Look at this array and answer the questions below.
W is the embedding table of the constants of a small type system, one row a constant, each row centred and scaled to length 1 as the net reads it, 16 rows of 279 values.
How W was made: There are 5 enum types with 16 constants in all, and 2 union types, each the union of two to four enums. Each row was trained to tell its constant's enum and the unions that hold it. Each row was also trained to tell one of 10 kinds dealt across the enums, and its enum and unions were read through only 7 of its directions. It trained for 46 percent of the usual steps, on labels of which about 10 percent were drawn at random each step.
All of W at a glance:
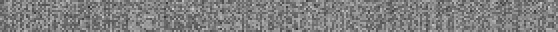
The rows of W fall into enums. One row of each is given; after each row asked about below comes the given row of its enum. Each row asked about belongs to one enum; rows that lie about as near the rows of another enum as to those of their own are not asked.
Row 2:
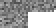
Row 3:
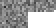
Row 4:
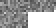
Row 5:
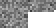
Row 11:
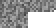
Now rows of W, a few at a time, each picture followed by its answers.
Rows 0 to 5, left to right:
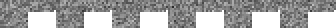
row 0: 5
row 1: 4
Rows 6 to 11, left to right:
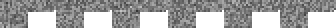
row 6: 4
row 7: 3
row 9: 2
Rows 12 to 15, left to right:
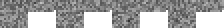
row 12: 3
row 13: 3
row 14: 11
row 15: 2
